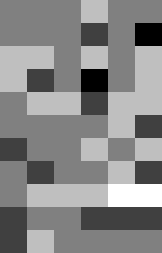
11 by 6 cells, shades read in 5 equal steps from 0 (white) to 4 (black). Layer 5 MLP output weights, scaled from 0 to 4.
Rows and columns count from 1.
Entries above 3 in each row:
0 1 0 1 0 0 0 0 0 0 0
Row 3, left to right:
1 1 2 1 2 1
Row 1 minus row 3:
1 1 0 0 0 1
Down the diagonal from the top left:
2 2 2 4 1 3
